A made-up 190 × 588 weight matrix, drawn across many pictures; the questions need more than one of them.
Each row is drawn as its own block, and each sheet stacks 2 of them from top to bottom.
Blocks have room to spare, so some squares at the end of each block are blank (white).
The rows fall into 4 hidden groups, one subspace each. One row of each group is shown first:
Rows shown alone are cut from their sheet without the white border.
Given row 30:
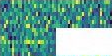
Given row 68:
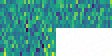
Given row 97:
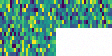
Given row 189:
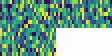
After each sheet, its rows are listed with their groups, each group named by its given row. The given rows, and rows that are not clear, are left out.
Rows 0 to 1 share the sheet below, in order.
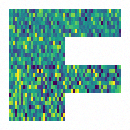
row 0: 97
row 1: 189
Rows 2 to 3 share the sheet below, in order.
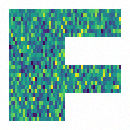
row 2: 30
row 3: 189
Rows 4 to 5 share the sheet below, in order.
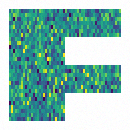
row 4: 68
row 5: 30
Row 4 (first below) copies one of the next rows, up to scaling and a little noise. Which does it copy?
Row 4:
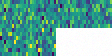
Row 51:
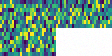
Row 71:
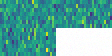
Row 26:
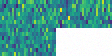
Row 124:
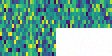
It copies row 124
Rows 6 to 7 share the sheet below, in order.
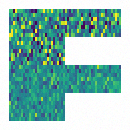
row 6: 68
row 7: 68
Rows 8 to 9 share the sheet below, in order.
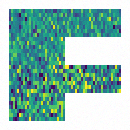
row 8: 189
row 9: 97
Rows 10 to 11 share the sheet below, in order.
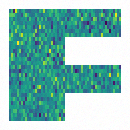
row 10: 68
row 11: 189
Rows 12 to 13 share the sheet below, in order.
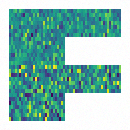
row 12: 30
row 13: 189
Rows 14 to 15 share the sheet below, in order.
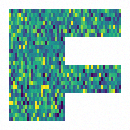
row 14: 189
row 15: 30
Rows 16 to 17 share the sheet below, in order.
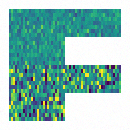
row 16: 189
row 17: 30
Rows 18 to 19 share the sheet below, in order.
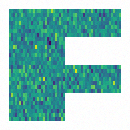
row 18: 30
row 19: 189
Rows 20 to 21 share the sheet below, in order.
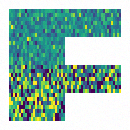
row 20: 97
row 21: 30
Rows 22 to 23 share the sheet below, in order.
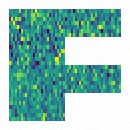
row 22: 30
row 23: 189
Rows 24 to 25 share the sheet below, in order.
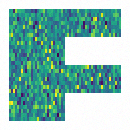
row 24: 68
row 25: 30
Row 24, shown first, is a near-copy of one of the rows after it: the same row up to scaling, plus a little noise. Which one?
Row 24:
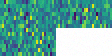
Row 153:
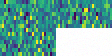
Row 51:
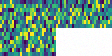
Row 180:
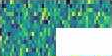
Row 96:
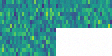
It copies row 153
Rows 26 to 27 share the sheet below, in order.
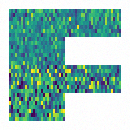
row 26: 68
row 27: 30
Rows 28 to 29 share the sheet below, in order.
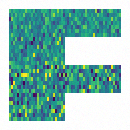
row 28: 68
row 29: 30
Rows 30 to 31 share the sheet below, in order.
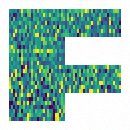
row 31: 30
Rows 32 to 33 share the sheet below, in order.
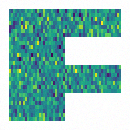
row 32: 97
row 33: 189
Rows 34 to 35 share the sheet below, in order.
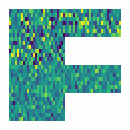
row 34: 97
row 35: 189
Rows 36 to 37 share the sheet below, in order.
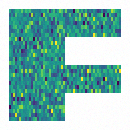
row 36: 68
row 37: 97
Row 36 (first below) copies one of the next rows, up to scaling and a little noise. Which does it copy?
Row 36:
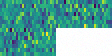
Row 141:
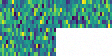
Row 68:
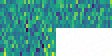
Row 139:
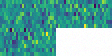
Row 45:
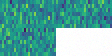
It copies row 139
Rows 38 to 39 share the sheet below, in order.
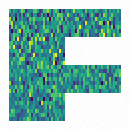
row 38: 30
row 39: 30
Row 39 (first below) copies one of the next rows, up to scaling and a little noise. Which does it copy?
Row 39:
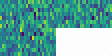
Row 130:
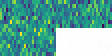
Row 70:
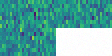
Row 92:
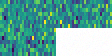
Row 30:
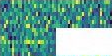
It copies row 70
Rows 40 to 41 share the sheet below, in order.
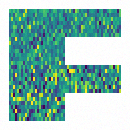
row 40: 68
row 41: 97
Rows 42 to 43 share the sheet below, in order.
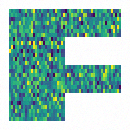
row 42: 97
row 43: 68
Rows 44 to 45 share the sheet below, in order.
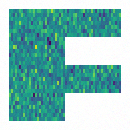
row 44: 30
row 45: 68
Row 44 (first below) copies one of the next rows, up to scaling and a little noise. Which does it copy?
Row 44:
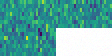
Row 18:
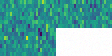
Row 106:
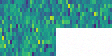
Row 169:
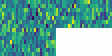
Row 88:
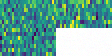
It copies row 18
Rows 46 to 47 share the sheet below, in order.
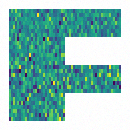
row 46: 30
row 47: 189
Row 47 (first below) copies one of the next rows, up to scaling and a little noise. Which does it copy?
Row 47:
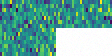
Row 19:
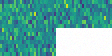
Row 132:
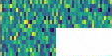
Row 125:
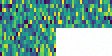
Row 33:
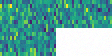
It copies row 125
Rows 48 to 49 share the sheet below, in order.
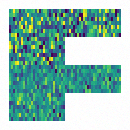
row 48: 97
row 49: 30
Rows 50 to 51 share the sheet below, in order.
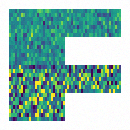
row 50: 30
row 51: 68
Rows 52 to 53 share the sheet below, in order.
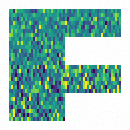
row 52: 68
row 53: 97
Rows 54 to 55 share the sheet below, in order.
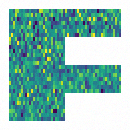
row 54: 68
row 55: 30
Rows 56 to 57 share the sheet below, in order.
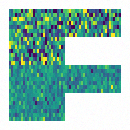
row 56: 189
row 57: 189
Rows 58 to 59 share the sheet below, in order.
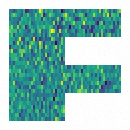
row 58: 68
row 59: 30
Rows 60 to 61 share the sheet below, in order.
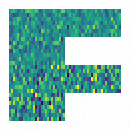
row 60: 68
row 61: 68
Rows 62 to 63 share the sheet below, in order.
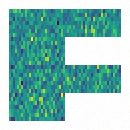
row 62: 68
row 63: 68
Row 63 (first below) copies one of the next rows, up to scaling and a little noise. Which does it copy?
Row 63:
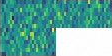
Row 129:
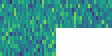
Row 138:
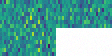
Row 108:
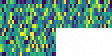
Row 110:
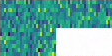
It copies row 108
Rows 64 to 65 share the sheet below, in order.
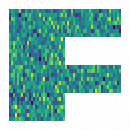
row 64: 189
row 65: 97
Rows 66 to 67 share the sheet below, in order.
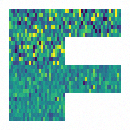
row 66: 97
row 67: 97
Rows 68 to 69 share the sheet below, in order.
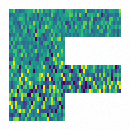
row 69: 97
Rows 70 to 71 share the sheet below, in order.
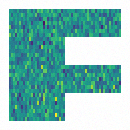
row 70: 30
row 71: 68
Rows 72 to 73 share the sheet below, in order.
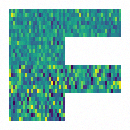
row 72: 68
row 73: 189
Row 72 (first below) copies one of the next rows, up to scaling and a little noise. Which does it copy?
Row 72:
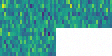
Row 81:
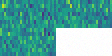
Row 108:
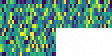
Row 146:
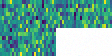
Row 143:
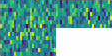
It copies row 81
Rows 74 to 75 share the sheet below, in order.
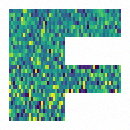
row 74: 30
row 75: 30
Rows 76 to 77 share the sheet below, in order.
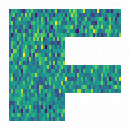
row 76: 68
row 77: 30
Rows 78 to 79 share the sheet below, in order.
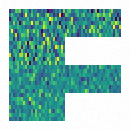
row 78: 30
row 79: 97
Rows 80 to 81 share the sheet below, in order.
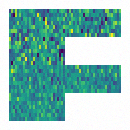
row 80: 30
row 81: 68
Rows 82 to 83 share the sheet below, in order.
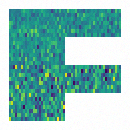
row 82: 30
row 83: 68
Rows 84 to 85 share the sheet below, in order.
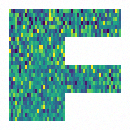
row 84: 97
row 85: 97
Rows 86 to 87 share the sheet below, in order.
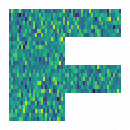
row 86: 189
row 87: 68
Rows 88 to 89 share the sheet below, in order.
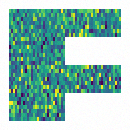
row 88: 30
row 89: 30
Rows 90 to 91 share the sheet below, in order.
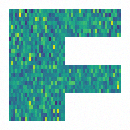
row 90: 97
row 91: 189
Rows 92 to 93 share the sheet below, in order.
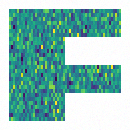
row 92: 30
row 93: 68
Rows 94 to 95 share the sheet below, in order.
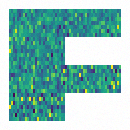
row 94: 97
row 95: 97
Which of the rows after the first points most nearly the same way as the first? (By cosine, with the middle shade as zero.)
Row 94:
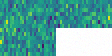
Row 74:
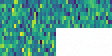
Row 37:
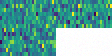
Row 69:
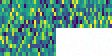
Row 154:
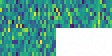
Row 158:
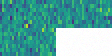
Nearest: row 69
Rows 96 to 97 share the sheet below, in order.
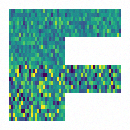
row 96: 68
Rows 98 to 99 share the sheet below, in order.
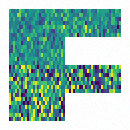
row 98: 97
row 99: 30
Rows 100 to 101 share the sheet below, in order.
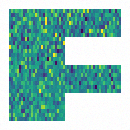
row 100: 30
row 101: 97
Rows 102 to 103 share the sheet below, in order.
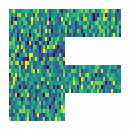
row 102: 97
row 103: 30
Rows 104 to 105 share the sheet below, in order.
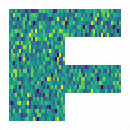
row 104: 68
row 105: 30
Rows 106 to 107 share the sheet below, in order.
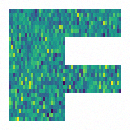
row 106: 30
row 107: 97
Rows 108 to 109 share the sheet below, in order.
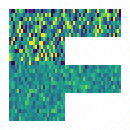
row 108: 68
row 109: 97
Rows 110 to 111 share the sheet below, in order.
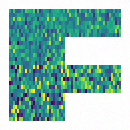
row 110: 68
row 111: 97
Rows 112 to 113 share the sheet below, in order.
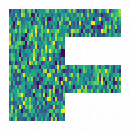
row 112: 30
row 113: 30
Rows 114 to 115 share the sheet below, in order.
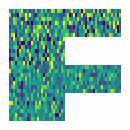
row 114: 97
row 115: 30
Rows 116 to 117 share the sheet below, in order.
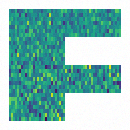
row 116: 97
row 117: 189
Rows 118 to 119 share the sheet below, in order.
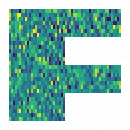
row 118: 189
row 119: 189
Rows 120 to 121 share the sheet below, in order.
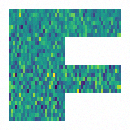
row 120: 97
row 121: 68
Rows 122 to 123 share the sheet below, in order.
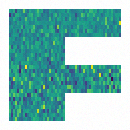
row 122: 68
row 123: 97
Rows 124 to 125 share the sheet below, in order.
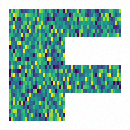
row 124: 68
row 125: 189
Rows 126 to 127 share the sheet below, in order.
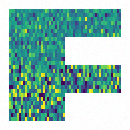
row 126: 97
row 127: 97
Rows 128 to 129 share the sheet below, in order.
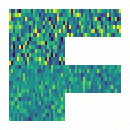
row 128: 189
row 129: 68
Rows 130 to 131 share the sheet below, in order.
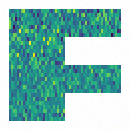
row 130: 30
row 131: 189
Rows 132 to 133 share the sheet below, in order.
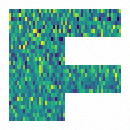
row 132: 189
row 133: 68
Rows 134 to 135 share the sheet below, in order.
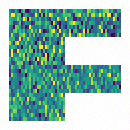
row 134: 68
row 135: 189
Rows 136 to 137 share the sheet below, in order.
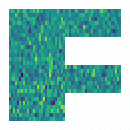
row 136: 97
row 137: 97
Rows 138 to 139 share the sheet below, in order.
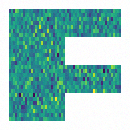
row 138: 68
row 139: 68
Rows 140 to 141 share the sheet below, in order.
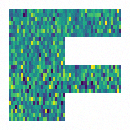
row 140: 68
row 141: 68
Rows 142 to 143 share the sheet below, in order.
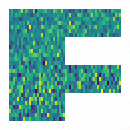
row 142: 189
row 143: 68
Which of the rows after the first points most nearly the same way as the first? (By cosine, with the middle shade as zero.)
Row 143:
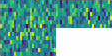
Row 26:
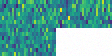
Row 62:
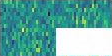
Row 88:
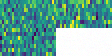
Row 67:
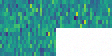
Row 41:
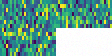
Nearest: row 26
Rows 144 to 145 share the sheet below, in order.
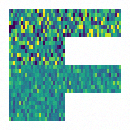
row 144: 97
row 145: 189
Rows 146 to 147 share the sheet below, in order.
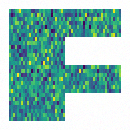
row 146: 68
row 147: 30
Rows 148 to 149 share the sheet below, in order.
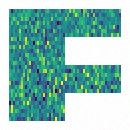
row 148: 189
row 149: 30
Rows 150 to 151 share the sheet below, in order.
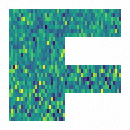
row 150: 30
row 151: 68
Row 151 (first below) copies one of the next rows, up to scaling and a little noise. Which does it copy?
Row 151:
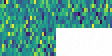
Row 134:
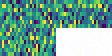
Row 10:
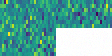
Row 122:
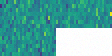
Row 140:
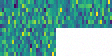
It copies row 10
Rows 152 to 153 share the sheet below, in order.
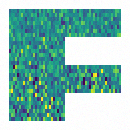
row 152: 97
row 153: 68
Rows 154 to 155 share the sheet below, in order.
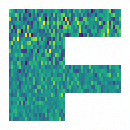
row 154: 30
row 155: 189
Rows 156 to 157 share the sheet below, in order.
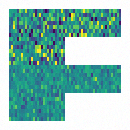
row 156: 30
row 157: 68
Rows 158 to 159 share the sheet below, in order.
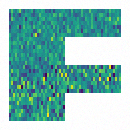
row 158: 189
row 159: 30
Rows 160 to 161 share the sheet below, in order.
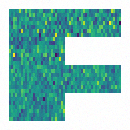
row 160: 30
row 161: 30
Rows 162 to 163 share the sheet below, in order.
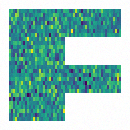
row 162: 97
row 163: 97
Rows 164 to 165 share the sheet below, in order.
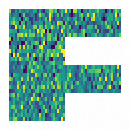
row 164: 97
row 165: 68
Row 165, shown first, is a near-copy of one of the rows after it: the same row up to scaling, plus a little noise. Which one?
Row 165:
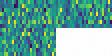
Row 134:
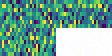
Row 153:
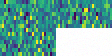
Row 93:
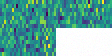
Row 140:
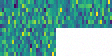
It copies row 140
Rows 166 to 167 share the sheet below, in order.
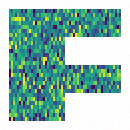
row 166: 189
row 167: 189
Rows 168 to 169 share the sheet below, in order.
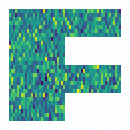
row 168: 68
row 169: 30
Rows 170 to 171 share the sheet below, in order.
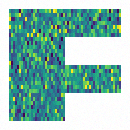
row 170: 189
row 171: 97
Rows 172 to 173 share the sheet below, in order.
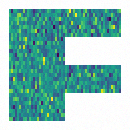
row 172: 189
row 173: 68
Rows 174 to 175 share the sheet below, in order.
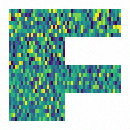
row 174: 189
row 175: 68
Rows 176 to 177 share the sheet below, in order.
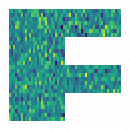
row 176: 30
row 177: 97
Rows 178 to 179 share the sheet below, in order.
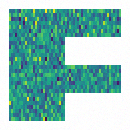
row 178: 189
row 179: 189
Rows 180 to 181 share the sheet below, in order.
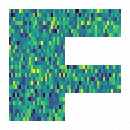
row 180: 68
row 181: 30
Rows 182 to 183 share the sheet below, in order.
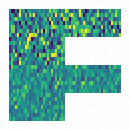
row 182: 97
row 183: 68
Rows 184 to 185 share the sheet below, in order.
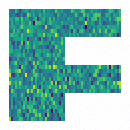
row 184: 97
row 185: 189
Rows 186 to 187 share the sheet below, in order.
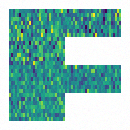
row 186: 97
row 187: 97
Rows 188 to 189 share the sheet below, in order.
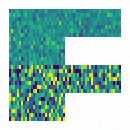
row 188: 30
